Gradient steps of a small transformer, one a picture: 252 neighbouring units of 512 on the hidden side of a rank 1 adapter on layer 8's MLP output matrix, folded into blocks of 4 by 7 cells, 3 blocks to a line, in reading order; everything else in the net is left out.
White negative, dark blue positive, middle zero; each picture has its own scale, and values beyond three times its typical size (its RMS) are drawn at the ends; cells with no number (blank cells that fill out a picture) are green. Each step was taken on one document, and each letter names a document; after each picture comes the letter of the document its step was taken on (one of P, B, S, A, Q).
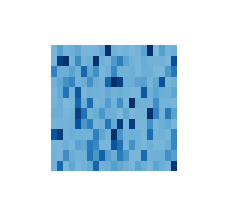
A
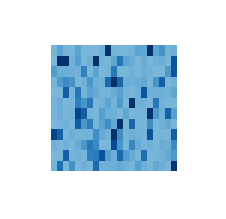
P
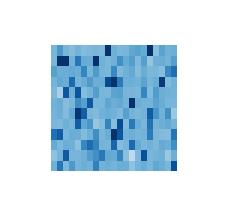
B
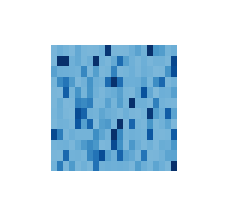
P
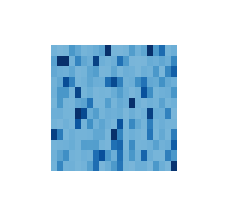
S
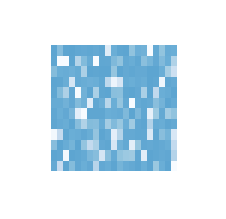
B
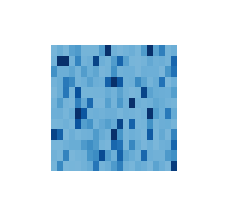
S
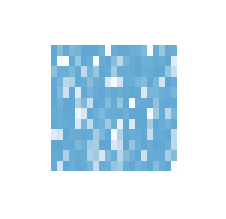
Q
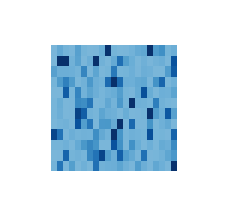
P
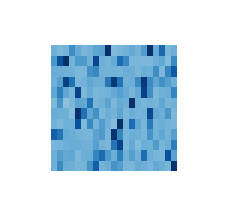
S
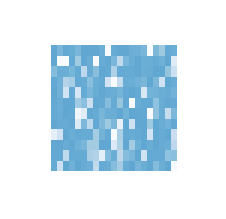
Q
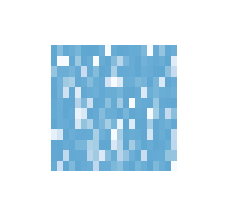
Q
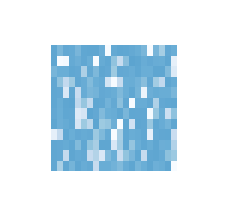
P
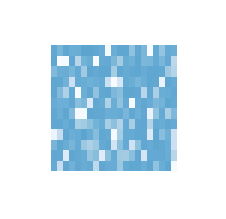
B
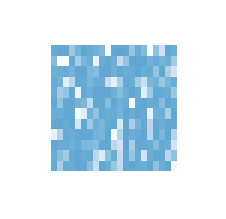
S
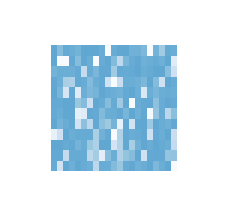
Q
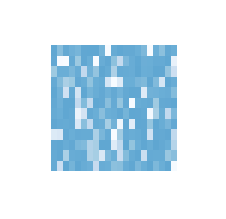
Q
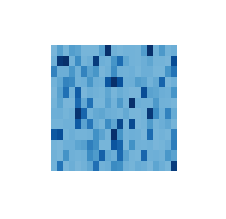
A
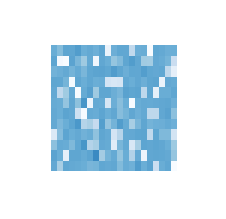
B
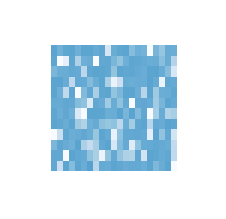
B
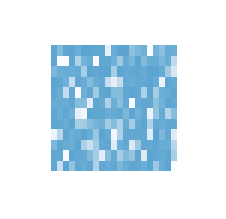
B
